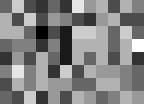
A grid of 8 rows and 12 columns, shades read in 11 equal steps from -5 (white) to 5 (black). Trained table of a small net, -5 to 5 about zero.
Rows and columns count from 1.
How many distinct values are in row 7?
5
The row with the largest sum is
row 5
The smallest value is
-5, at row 4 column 12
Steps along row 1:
down up up down up down up down up down up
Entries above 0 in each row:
6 6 6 4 7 3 4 5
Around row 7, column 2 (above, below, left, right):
-4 2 2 0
